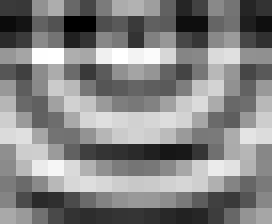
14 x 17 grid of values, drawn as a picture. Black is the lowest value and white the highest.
Slope: none. Calmest part: centre. Rings: centred on the top middle.
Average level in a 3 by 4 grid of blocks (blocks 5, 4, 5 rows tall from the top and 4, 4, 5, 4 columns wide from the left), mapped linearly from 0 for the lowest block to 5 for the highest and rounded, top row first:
0000
4554
3102
